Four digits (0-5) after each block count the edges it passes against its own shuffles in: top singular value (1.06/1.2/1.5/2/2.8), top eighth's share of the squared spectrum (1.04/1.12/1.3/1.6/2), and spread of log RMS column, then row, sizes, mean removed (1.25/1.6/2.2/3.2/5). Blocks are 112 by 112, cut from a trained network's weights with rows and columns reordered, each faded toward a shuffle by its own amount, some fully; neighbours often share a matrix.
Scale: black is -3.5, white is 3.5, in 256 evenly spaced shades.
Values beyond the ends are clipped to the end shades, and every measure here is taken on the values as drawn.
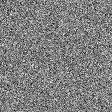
1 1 0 0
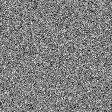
1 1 0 0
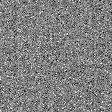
1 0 0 0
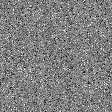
0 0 0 0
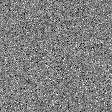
0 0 0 0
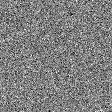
0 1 0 0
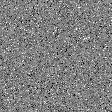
0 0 0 0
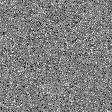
0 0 0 0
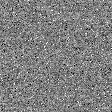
0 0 0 0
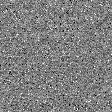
1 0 0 0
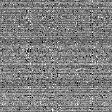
4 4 3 2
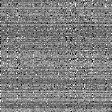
4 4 3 1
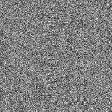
3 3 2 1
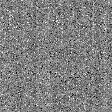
2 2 0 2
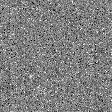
1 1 0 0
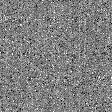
2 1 0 1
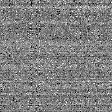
3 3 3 1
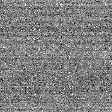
3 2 2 0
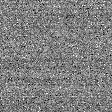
2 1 0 0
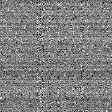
4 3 3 1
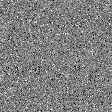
1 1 0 0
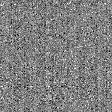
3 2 1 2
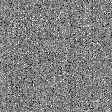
2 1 0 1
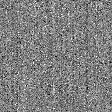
2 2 0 1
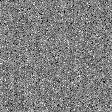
1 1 0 0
